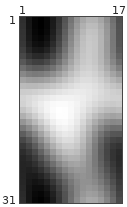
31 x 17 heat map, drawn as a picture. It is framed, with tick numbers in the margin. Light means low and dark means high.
Calmest part: centre. Ninth with the lowest average: centre. Lone odd cells: none. Stripes: none.
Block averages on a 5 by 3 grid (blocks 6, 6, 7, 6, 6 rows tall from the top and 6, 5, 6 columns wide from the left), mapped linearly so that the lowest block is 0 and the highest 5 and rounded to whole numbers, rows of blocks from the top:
532
311
101
313
533
